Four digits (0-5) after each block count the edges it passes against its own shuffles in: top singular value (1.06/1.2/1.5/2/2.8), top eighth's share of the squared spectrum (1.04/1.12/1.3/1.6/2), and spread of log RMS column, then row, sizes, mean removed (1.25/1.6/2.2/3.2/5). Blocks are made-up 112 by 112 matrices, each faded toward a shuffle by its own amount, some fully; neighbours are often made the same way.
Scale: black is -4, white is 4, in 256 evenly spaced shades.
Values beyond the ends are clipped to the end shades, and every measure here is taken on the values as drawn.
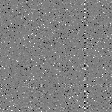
4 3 1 1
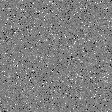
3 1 0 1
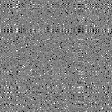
5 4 2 2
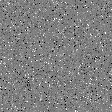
2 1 0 0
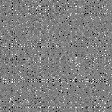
5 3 2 2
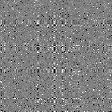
5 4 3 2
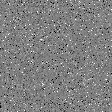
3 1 0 0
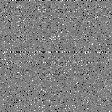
4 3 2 2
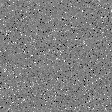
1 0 0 0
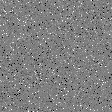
0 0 0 0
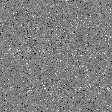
1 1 1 1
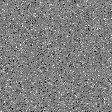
0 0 0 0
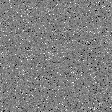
0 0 0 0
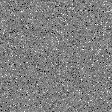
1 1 1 1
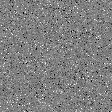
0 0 0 0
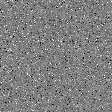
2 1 0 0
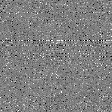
4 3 1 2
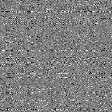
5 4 2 3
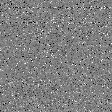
3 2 0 1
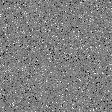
0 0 0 0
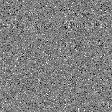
3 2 1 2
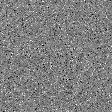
2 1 0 0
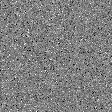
1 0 0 0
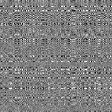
5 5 3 4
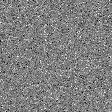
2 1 0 0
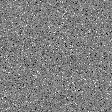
1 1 0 0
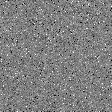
2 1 0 0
